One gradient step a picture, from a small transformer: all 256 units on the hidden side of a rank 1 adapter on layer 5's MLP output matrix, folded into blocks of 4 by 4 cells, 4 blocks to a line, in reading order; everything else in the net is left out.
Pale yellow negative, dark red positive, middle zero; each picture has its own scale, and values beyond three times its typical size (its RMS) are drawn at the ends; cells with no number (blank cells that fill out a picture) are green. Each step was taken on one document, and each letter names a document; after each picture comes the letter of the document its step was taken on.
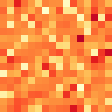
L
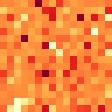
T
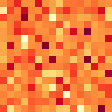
T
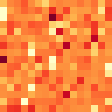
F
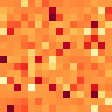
F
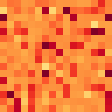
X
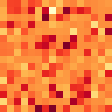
X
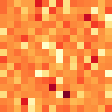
T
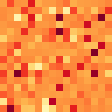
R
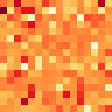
L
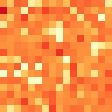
R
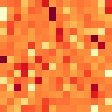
F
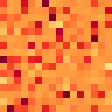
F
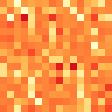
L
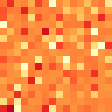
R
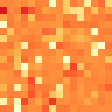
R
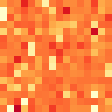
F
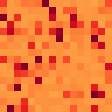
F
